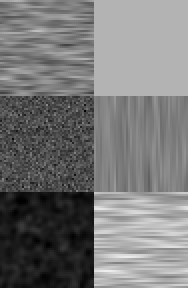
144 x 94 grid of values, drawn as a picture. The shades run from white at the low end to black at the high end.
The table splits into 3 rows of 2 panels. Panel 1,1: middling, streaked across. Panel 1,2: low, flat. Panel 2,1: high, fine-grained. Panel 2,2: middling, streaked downward, faint in contrast. Panel 3,1: very high, blotchy, faint in contrast. Panel 3,2: low, streaked across.
